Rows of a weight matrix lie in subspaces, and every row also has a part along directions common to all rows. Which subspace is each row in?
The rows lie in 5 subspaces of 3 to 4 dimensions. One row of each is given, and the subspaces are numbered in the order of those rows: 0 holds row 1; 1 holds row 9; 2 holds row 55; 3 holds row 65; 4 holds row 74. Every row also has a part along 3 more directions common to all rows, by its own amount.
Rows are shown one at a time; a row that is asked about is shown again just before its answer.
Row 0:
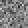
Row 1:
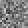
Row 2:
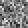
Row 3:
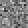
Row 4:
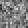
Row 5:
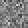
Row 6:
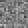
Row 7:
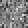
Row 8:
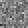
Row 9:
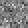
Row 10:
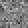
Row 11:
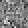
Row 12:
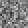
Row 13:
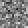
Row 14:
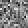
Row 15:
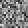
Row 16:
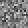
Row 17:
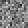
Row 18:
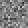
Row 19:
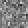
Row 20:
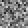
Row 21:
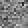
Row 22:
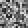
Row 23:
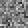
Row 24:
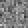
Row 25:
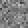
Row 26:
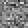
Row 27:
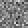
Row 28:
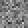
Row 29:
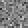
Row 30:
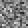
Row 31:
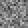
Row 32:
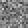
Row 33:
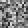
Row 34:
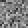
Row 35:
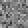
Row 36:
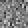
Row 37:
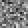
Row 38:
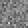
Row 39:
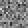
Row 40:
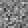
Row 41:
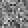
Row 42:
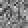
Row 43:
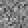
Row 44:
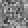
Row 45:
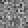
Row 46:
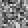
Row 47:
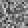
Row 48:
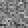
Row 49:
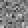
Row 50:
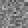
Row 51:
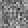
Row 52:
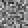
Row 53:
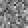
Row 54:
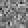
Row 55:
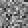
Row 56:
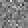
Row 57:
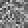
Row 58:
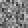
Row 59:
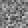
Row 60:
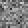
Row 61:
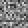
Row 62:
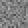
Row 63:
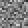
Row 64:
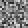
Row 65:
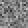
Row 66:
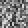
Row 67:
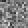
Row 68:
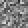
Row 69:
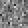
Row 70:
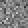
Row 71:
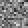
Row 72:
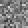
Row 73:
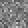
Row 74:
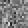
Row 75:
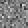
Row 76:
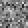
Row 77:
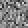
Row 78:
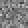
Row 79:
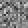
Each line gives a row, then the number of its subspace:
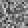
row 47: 0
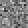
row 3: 2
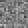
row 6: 4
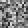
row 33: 4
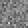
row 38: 4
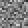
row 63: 2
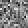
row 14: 4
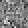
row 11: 0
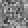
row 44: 0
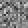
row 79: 0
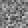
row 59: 2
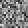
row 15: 4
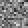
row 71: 2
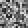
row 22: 4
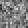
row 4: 1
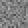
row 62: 0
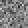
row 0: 2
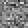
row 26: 1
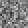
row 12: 3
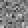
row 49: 3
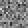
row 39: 1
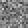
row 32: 1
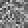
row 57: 3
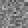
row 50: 2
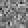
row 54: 1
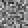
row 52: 2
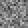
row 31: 0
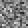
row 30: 3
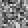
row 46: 0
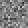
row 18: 2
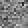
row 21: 2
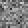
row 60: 1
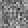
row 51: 0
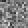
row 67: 4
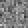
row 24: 4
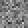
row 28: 3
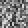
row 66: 3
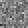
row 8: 4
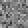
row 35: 1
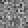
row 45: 3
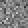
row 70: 0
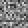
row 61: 1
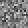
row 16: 3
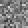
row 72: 3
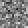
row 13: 3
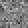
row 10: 1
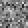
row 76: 1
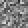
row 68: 1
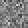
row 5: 3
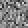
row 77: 0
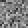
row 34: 0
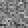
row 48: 4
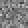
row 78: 1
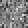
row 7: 4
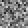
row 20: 3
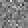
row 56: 2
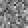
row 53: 3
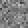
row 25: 1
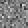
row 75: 3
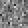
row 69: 4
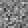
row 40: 2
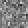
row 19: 1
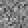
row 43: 2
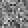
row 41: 0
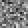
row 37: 0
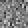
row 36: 0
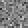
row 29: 2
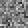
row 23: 4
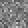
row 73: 0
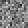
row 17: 3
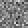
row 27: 0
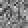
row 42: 3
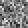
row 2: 1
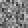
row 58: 4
